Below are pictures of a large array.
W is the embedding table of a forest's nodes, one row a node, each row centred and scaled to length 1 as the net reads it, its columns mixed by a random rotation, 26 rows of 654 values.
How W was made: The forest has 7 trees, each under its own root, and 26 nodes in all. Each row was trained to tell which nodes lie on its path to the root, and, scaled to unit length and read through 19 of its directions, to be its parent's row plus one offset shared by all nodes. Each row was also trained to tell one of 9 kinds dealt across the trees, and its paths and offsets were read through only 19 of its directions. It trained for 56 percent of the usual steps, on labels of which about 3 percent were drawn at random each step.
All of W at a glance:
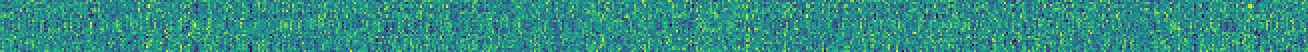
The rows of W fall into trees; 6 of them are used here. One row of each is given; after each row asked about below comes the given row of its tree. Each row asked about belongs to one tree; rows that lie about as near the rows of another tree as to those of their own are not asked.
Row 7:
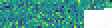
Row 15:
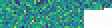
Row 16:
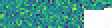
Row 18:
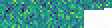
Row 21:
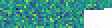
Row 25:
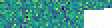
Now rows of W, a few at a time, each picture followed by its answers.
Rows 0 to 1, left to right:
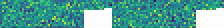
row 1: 16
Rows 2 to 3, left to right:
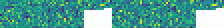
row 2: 25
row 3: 25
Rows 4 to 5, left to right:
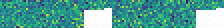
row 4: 16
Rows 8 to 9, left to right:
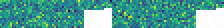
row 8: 7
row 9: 25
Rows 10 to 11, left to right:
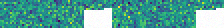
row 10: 18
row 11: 15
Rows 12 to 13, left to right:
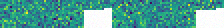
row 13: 15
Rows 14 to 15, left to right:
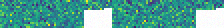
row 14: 15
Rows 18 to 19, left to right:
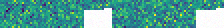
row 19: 7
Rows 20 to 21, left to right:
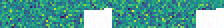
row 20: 21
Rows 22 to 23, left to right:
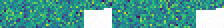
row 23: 25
